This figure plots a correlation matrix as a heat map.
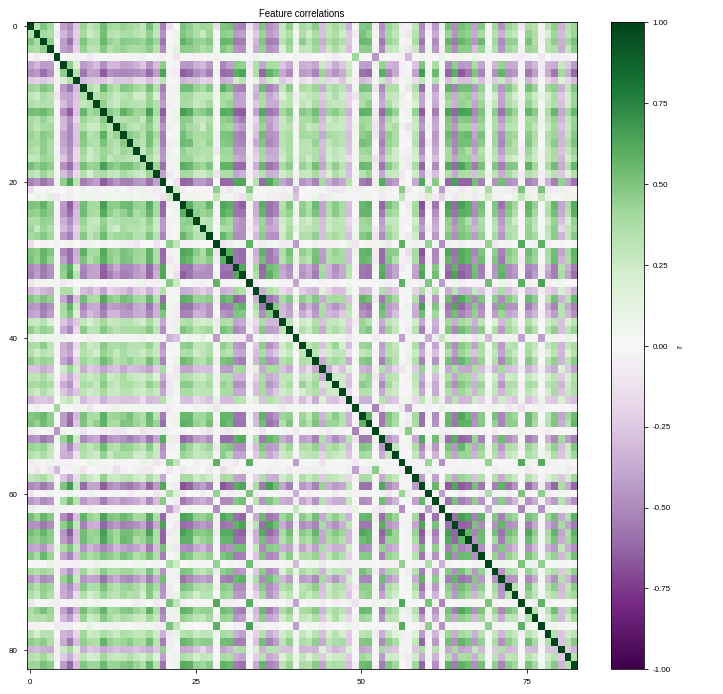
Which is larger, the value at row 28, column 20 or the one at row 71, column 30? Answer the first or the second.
the first
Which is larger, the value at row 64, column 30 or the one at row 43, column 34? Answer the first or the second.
the second
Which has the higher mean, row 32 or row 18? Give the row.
18
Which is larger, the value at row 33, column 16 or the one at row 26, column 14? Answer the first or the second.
the second
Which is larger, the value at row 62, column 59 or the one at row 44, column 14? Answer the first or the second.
the first
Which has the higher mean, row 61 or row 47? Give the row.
47
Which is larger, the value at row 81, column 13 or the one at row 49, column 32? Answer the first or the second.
the first
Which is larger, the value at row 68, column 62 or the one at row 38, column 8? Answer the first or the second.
the second
